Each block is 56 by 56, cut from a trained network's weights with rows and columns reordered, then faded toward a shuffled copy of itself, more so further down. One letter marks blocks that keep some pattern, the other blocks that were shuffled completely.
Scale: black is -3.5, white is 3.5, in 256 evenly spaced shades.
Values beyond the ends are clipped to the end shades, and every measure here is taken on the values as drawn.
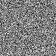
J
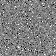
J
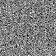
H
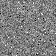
J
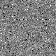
H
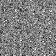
H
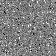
J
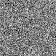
H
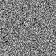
H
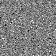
H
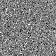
J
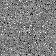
J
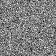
J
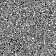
J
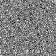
H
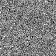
H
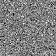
H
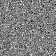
J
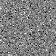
H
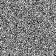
H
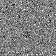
H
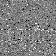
H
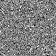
H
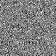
H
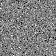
H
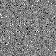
H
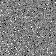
J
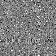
H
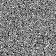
J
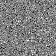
J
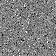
J
